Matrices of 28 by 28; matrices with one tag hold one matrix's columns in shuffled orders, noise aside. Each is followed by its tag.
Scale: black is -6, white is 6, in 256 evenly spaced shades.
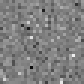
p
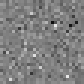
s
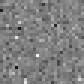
p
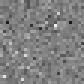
s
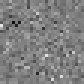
s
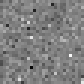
p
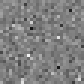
p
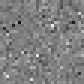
s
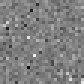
p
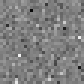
p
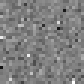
p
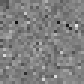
s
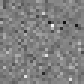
s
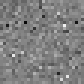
s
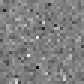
p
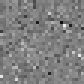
s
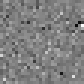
s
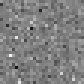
p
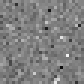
p
